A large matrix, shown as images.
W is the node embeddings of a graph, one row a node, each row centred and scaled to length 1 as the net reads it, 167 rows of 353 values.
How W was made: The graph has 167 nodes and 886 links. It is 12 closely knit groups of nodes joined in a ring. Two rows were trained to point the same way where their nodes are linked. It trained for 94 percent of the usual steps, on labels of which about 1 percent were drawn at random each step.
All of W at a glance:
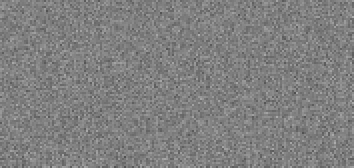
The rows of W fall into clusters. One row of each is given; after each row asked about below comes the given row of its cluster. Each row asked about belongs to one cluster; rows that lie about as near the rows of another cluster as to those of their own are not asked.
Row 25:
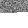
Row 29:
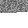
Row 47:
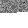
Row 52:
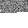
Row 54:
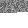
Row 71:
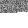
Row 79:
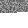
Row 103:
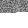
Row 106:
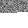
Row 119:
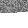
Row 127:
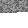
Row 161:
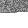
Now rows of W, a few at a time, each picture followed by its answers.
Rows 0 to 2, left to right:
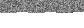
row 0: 29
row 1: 119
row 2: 127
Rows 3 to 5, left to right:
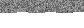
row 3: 54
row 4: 119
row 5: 127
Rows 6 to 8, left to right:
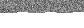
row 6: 71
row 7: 106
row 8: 161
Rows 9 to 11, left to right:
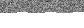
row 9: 54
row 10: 79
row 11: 25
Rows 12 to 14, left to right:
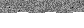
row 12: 54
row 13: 119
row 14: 54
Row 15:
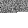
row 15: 71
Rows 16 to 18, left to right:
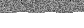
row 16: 161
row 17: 29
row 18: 79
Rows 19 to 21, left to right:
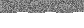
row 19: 47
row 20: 52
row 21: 71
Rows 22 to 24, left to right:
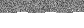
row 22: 103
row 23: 71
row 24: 103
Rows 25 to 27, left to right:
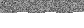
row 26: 127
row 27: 79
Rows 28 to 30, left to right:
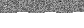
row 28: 127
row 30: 52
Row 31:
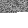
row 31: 127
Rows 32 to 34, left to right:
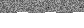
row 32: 79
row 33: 119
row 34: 161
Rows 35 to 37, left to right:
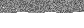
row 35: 103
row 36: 29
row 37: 119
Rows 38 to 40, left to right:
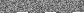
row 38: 119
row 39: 47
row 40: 52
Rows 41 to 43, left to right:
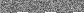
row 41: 25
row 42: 29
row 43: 161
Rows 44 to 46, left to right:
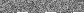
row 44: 47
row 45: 54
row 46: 161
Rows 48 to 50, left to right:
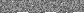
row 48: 127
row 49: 161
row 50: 25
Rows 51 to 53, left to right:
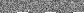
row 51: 106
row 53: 79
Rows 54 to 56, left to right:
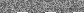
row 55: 79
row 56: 71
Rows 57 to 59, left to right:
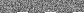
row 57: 119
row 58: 79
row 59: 103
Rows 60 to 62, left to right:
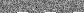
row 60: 106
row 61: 106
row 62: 71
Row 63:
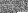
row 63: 71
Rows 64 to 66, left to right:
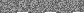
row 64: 127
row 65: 52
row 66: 52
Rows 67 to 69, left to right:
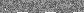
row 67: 106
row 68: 54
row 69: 71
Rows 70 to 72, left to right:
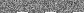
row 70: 52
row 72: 29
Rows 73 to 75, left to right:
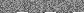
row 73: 52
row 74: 127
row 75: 47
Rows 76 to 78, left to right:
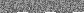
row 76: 25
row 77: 106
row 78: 79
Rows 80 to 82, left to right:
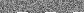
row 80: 106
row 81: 47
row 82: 106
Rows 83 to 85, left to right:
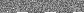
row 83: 103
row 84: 79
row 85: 103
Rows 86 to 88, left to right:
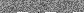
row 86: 25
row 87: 25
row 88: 29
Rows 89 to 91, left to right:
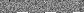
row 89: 79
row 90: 127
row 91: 52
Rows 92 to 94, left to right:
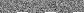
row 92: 106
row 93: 54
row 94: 25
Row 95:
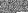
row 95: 52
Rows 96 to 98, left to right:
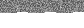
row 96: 103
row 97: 103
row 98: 106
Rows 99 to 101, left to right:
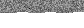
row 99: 161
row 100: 25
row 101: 71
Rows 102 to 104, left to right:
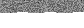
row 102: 25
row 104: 29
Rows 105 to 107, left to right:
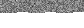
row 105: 47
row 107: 127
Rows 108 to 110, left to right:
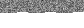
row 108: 54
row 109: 161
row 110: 47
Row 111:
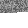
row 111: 71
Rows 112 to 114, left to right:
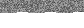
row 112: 54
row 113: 29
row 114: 25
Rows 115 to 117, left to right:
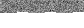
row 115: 47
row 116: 29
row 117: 29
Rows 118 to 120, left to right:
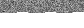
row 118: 29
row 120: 161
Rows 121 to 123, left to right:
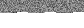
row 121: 103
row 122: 103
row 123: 161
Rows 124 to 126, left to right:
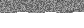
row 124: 161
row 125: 29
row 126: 119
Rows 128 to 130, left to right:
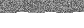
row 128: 52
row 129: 29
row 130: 119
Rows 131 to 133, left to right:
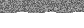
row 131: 52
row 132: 103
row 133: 161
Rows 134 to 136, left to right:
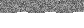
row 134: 103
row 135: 47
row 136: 71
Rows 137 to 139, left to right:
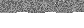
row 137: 29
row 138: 79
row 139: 103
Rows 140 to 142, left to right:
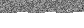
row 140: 47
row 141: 54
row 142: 127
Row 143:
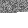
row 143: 47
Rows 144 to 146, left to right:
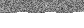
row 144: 161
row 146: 47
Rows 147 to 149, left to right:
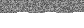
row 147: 127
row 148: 161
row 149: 25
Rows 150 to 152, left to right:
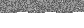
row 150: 119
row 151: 47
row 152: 79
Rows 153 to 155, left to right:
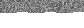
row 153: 79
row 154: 103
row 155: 54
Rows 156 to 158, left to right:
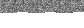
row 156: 25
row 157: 54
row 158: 79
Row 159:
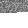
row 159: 79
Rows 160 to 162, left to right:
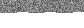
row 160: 119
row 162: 79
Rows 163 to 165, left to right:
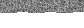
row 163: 119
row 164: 79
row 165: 161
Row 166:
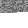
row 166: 25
